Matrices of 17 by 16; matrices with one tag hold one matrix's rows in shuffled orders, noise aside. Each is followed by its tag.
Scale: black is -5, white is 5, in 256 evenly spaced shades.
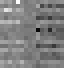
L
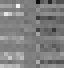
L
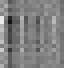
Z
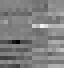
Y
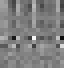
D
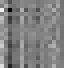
Z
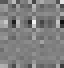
D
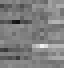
Y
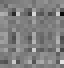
D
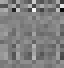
D
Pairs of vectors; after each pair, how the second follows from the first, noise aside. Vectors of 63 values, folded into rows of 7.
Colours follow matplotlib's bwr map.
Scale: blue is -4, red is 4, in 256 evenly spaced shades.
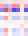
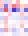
copied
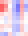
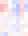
shrunk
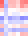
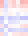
shrunk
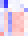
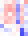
reversed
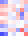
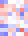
copied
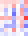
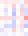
shrunk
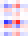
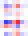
copied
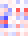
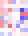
reversed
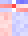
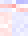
shrunk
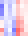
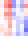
reversed
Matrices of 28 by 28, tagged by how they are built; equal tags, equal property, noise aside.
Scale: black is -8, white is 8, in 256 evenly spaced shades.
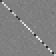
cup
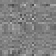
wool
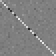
cup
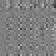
wool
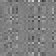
wool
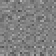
wool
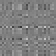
wool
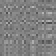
wool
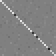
cup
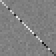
cup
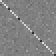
cup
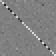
cup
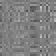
wool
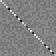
cup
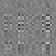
wool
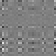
wool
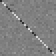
cup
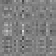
wool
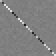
cup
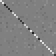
cup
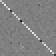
cup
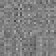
wool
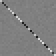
cup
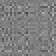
wool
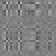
wool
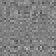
wool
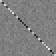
cup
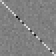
cup
